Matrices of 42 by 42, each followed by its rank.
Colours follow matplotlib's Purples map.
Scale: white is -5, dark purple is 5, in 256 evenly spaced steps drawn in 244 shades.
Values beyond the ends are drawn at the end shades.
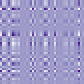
one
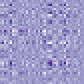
three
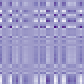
one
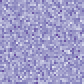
full rank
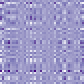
two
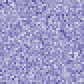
full rank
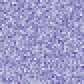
full rank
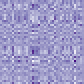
three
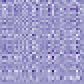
three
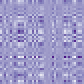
two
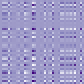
one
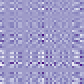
two
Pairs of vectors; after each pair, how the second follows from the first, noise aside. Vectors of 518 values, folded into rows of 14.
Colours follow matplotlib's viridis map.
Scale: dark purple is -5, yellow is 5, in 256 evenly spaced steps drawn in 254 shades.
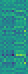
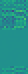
partly zeroed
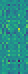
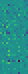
partly zeroed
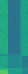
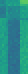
reversed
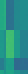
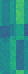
wrapped around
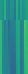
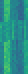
wrapped around
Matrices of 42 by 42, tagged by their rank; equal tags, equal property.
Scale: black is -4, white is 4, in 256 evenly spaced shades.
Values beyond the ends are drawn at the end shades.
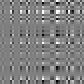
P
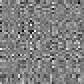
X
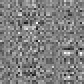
X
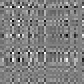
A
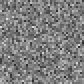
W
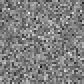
W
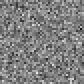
W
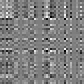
A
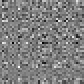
X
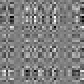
A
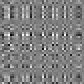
A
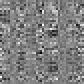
X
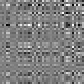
A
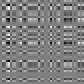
P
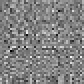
X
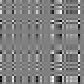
P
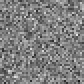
W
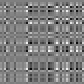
P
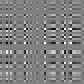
P
